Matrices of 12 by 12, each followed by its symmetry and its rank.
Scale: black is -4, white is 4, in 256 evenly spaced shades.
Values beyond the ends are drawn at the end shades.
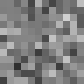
antisymmetric, full rank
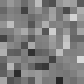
antisymmetric, full rank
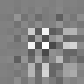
symmetric, rank two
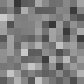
antisymmetric, full rank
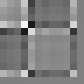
symmetric, rank one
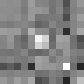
symmetric, rank two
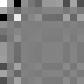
symmetric, rank one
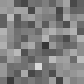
neither, full rank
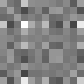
symmetric, rank two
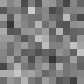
neither, full rank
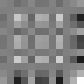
symmetric, rank one
